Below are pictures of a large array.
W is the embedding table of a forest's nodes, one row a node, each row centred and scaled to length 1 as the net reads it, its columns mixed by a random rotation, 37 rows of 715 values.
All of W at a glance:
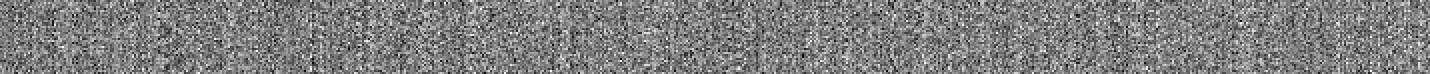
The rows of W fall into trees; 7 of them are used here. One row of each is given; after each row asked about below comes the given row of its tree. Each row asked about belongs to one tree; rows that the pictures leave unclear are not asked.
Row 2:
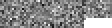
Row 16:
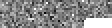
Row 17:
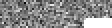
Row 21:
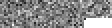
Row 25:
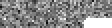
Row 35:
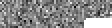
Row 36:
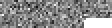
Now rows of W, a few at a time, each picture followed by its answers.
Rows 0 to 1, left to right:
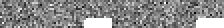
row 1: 2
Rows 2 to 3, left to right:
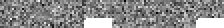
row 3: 16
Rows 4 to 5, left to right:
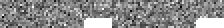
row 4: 36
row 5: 25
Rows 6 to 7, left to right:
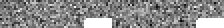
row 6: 17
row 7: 21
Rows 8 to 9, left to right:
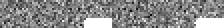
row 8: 21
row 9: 25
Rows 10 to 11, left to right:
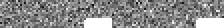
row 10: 21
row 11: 17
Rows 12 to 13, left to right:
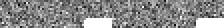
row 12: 17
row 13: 35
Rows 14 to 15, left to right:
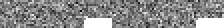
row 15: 36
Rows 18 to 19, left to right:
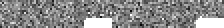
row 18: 35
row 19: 25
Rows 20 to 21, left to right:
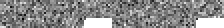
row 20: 16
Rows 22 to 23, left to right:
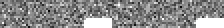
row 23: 25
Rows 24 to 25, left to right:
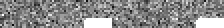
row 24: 36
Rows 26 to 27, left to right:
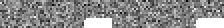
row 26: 35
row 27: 17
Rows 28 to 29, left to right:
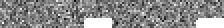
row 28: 17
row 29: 21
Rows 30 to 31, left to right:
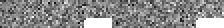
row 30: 2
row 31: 21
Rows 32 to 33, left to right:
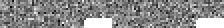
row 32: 16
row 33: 17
